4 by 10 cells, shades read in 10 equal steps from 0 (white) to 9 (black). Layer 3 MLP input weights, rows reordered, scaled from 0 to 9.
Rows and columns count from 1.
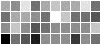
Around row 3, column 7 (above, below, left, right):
2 4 4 4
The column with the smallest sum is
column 6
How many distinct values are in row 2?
6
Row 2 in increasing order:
0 2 3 3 4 5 5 5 5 6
